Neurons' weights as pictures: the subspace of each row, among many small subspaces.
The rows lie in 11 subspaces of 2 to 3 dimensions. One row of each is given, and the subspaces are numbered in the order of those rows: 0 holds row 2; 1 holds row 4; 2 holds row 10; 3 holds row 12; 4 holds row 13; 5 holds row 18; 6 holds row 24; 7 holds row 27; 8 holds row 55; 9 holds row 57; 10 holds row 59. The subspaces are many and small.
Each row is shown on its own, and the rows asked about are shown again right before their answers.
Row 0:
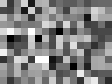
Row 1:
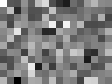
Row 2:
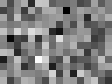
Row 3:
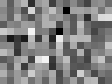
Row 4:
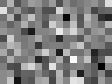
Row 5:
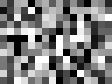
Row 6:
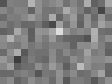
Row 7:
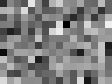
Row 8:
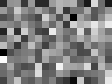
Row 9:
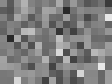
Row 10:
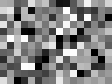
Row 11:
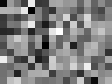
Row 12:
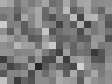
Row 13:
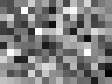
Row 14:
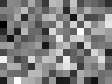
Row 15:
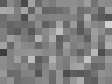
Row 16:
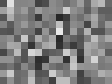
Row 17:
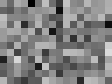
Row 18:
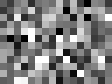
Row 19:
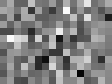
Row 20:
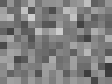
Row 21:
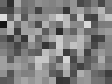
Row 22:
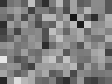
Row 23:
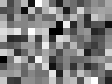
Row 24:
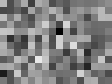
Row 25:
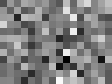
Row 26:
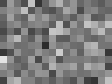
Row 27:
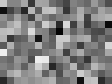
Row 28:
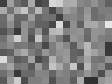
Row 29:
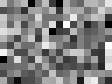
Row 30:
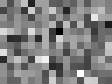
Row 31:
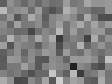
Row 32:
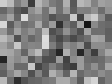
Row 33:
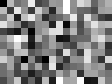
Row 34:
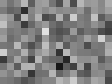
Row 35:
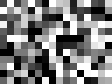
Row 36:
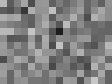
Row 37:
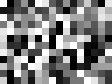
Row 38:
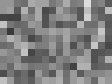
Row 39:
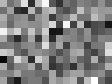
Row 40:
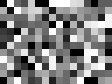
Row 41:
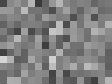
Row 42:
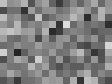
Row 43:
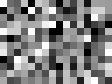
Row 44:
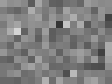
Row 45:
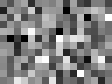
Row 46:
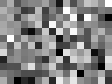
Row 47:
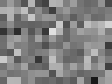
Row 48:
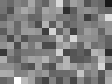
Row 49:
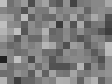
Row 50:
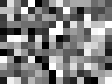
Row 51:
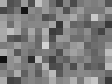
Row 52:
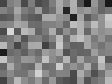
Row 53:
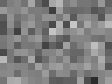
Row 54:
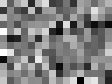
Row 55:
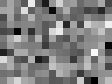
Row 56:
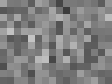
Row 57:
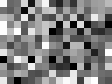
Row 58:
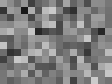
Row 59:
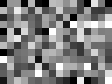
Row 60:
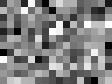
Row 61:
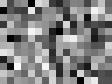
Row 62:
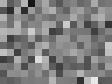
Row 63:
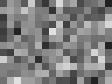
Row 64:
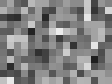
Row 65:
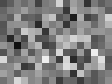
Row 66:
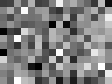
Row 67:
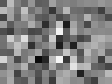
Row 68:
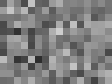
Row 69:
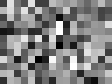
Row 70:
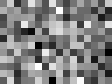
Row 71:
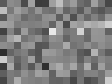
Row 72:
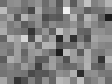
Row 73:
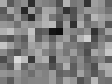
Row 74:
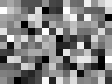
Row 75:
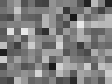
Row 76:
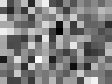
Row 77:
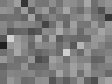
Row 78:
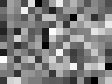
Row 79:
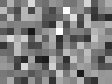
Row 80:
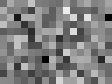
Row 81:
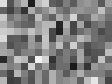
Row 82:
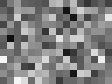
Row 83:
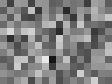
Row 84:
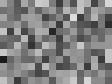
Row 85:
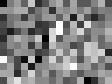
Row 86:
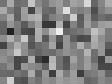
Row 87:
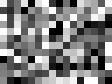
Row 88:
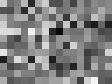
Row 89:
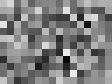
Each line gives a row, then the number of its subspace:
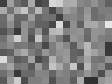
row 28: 2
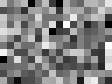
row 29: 1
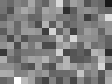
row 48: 1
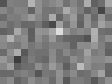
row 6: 4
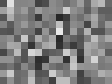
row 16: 3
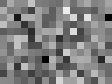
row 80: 2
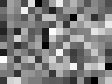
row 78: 0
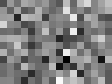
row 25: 2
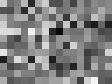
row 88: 9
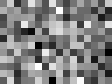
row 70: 1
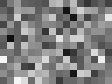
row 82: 2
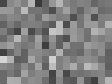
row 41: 0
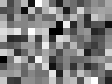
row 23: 0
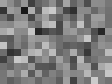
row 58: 4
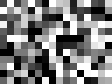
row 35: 4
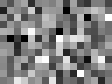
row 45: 5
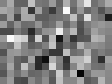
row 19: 5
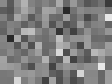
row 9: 1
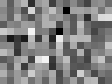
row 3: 5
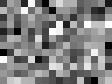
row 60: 8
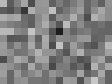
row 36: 6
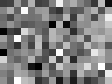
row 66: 1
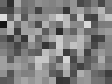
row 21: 3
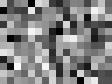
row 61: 4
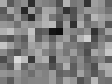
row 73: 4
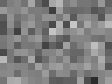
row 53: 8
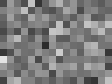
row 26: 0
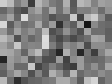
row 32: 3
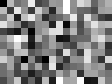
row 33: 2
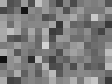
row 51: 0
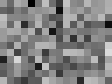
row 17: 1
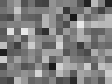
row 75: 10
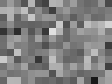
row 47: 8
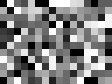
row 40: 2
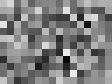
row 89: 3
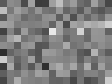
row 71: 10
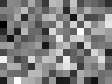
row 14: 9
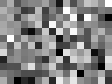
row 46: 1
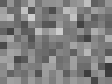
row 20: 4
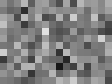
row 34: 2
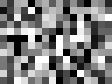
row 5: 5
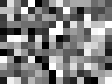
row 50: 0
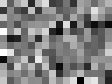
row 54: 10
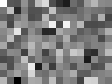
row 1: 2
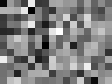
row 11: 6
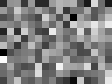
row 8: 10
